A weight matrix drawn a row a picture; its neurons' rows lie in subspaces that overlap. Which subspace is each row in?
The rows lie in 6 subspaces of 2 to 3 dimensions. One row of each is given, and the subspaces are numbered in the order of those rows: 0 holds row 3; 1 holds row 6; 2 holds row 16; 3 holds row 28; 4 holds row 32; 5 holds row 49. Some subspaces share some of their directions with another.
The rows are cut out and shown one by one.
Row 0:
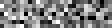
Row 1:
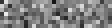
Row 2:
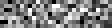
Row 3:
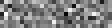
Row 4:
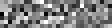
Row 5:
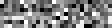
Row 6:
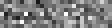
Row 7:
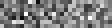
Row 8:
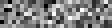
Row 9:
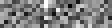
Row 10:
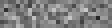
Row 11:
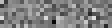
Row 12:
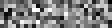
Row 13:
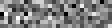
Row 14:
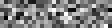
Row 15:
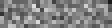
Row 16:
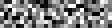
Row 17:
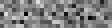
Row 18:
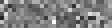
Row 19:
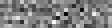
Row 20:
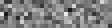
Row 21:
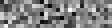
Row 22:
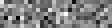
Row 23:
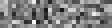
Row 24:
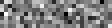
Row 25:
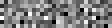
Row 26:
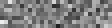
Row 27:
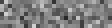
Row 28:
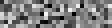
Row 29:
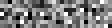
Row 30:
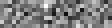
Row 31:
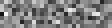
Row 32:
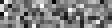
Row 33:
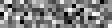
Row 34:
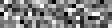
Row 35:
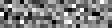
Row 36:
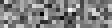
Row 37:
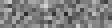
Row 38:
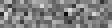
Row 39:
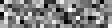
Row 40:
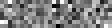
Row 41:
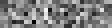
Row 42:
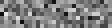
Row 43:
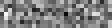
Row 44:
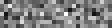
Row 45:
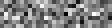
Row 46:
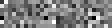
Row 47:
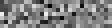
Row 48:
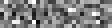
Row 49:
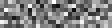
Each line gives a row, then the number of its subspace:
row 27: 4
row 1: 4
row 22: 1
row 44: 3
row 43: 0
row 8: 2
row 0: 1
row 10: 5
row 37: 2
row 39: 2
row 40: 5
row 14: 5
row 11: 0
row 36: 3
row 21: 3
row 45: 2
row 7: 1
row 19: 4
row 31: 1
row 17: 1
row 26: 5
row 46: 0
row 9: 2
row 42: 2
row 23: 1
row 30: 2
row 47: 3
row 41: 1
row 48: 1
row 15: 0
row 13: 3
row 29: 0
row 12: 0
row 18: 0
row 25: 0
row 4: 3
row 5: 4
